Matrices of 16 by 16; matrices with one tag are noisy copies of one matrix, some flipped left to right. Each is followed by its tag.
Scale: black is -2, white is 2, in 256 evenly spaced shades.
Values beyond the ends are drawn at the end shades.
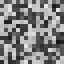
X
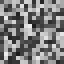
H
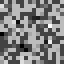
X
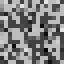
H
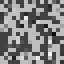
X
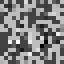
X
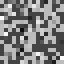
X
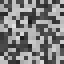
X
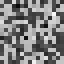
X
